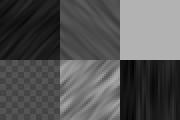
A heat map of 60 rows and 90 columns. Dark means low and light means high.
The table splits into 2 rows of 3 panels. Panel 1,1: very low, slanting up to the right, faint in contrast. Panel 1,2: low, slanting down to the right, faint in contrast. Panel 1,3: high, flat. Panel 2,1: low, checkered, faint in contrast. Panel 2,2: middling, slanting up to the right. Panel 2,3: very low, streaked downward, faint in contrast.
